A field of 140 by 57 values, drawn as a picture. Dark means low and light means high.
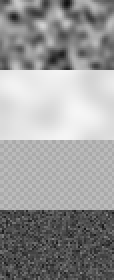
It is made of 4 by 1 panels. Panel 1,1: middling, blotchy, strong in contrast. Panel 2,1: very high, smooth, faint in contrast. Panel 3,1: high, checkered, faint in contrast. Panel 4,1: low, fine-grained.
